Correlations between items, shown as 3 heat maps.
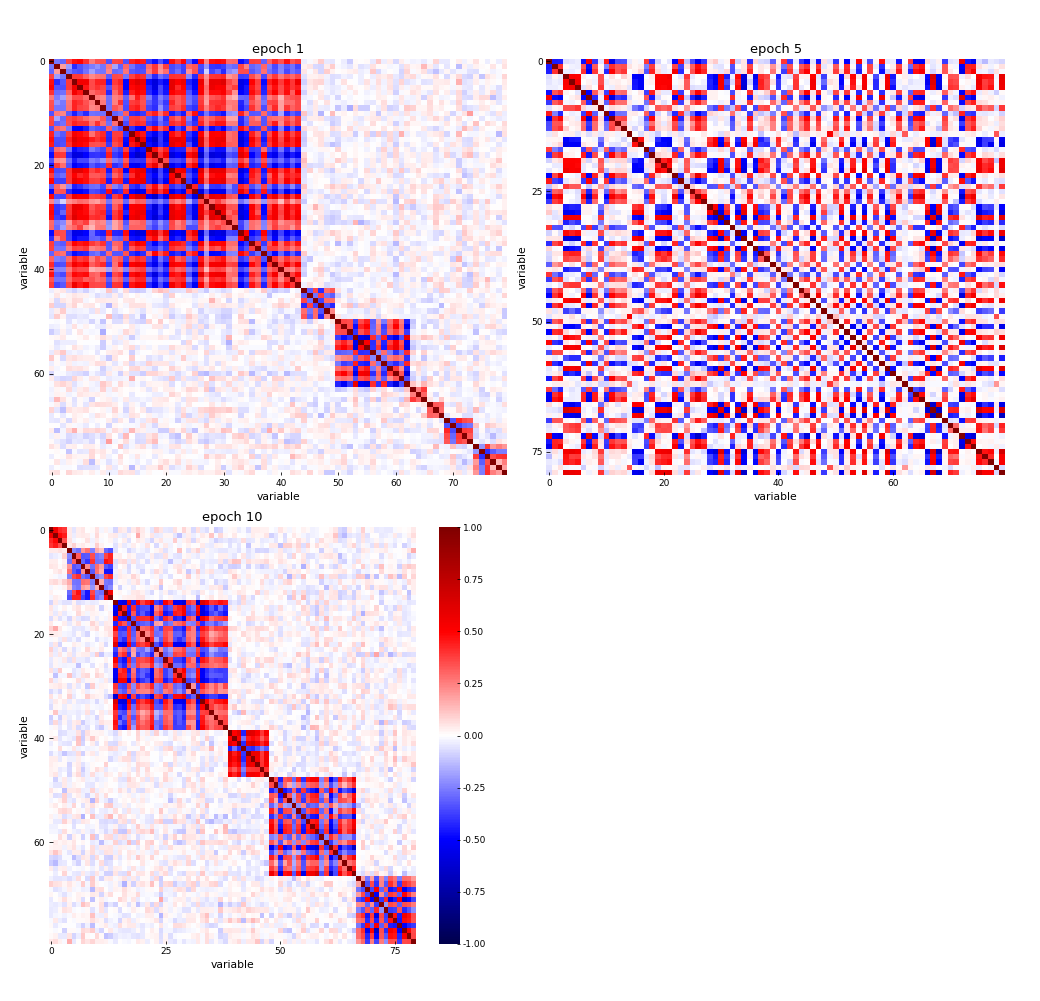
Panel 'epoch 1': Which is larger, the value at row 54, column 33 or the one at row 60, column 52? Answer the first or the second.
the second
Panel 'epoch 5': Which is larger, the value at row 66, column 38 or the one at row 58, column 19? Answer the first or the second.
the second
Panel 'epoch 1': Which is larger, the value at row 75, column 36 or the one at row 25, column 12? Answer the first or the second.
the first
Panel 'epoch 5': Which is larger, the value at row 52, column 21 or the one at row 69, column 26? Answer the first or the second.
the second
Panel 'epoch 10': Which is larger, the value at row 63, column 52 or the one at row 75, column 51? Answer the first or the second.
the first
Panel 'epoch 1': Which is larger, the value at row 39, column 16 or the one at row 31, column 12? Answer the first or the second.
the first
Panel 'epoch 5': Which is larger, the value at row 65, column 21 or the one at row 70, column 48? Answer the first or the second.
the first
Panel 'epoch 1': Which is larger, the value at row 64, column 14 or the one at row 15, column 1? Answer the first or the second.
the first
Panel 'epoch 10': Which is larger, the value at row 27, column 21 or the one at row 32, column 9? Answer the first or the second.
the second
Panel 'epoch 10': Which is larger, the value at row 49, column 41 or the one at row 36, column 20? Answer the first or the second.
the second
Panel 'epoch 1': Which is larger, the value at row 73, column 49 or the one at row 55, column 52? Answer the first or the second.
the second
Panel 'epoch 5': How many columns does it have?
80
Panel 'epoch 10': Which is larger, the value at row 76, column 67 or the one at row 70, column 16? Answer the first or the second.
the second
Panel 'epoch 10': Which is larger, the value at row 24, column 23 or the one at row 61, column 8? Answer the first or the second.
the first
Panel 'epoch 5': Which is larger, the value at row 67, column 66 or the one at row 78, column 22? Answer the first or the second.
the second
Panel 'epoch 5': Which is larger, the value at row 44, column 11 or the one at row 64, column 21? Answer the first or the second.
the first
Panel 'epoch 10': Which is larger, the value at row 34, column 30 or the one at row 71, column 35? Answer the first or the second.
the first
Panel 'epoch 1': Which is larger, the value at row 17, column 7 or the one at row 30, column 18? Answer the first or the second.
the first
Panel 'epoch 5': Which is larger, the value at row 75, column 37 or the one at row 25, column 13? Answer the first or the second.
the first
